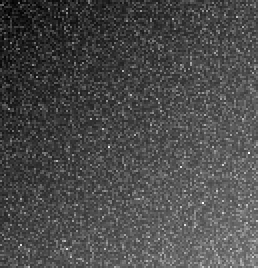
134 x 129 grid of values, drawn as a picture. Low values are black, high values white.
The halves do not mirror each other. Overall the values sit about 30% of the way up the scale. There are no regular stripes. The ninth with the lowest average is the top left. The bottom right is the ninth with the highest average. There is an overall slope up to the bottom right. No row or column stands out.
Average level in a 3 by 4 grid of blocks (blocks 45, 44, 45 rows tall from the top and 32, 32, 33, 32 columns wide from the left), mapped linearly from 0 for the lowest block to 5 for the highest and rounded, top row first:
0 1 2 3
1 2 3 4
2 3 4 5
